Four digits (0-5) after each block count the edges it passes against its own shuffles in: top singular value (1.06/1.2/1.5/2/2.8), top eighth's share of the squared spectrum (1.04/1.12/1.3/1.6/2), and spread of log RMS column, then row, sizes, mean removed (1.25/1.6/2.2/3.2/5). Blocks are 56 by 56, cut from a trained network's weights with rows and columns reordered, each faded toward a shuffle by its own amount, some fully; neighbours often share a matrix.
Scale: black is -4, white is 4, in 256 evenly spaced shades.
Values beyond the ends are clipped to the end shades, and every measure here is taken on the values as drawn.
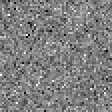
0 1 0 0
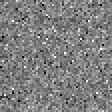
0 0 0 0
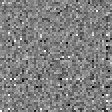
3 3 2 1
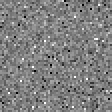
1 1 0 0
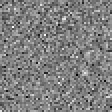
0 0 0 0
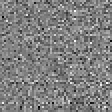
3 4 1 2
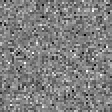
2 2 0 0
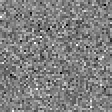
0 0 0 0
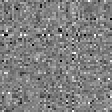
3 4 2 2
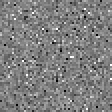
0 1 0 0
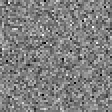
0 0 0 0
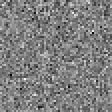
1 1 0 0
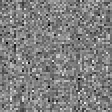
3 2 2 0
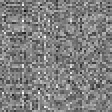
4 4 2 1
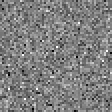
0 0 0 0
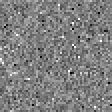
0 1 0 0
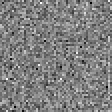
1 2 0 0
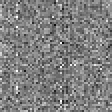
3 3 2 1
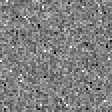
0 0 0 0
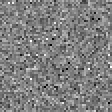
1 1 0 1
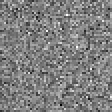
2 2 1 0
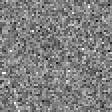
1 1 0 0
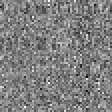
3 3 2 0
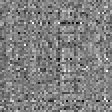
3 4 2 2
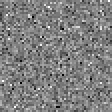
0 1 0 0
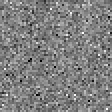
1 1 0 0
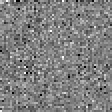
2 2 0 1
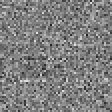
3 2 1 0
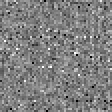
2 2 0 1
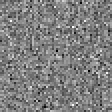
2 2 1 0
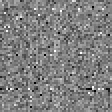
3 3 0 1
